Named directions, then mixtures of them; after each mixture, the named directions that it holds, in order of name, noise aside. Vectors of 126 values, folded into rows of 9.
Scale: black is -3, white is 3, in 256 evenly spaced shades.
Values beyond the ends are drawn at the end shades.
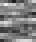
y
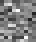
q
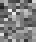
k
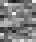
k, y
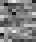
k, y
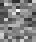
k, q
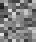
k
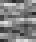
y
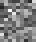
k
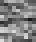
q, y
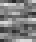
y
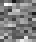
q, y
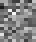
k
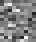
q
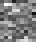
q, y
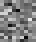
q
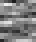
y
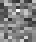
k, q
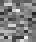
q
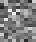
k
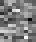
q, y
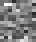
q, y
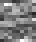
q, y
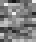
k, y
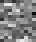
q, y
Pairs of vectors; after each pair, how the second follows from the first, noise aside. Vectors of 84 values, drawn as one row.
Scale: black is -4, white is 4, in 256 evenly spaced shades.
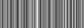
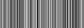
sign-scrambled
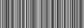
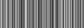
sign-scrambled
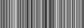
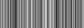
negated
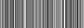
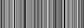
negated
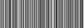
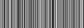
negated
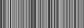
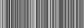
negated
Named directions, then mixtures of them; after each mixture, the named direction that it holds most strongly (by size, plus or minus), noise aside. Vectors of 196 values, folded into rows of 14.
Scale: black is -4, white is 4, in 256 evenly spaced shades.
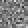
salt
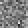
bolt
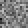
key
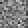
bolt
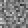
key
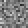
key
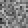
key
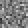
key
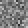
bolt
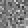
salt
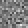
salt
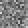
bolt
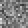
key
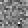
bolt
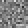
salt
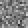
bolt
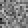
key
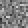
key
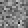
bolt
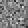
salt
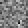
bolt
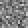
bolt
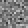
salt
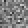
salt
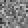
key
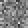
bolt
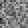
key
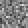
key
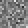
salt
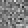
salt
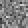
key
